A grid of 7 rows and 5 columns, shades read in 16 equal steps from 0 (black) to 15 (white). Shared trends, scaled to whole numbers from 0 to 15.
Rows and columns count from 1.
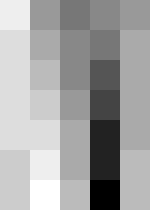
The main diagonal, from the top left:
14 10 8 4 10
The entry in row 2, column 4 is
7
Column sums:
90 84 63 28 71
